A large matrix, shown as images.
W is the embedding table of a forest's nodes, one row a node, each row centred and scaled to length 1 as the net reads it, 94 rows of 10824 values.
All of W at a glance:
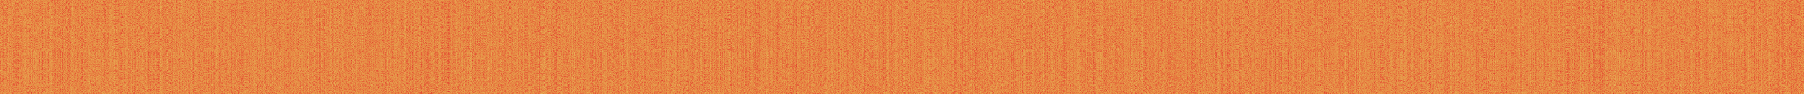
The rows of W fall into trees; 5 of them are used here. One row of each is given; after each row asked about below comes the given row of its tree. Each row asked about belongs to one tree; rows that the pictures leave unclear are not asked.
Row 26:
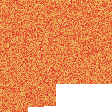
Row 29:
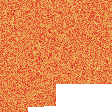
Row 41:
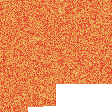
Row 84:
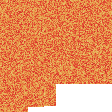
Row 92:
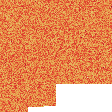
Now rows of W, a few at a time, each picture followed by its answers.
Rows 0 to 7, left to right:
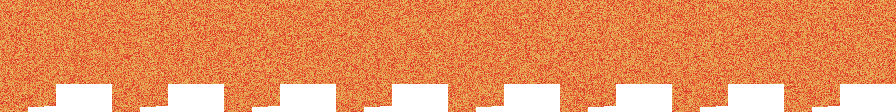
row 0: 84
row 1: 26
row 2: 26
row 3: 29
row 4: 41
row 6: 26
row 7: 26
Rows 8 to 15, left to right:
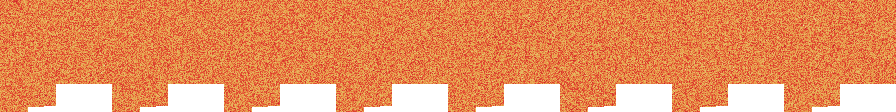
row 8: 26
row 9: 29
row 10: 41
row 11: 29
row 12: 41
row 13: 29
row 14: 26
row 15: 41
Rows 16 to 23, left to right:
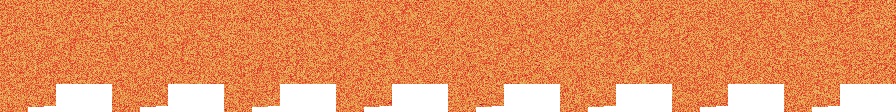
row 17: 29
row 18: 92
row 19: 41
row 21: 41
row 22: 29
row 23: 41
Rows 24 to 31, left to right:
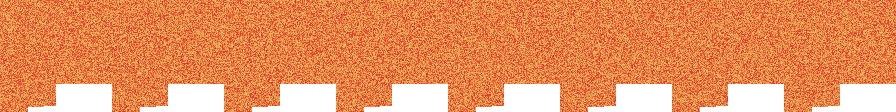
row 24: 92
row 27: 26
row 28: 26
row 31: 92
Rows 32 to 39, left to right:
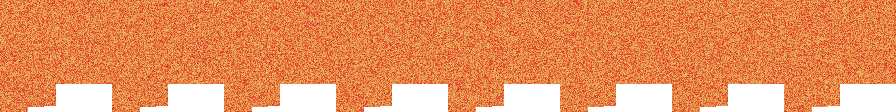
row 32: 29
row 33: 29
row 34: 26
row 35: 84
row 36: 29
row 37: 26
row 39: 41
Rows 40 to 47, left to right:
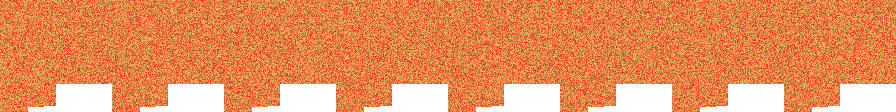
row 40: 26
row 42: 26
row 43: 29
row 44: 41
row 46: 26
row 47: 29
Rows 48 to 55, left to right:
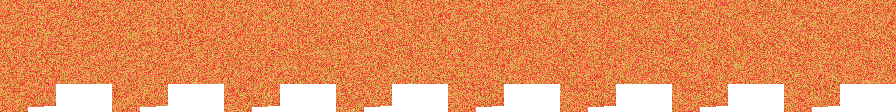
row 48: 26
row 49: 41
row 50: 84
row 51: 84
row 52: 29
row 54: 29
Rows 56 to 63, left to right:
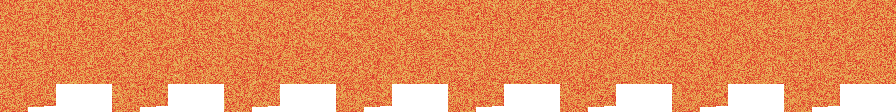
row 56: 26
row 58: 92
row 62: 29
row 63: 29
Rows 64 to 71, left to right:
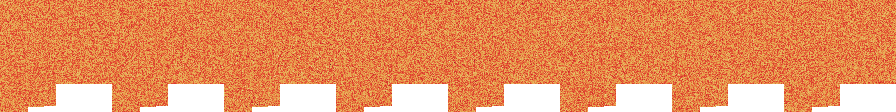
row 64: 92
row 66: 92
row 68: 29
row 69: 29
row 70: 41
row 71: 84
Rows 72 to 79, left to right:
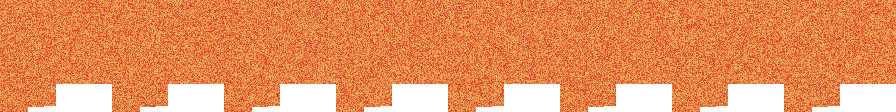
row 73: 26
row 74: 29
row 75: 84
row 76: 29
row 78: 29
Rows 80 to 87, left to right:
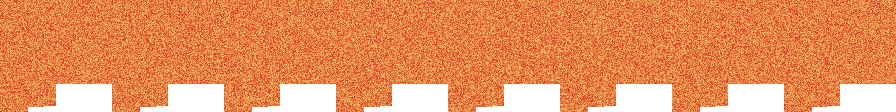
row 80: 26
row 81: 84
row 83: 29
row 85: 84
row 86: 92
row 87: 29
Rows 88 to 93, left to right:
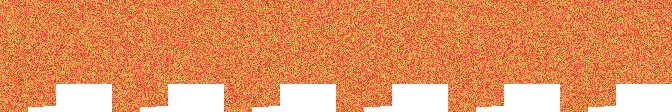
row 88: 92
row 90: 84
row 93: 92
